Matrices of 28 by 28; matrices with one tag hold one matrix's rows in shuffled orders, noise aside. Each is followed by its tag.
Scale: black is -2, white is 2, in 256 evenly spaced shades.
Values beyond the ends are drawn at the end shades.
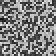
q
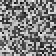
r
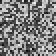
q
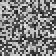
r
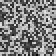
q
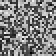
q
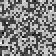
q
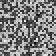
q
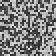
q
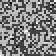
r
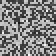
r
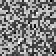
r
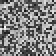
q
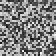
r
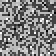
r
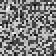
r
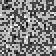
r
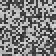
r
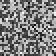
q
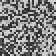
q
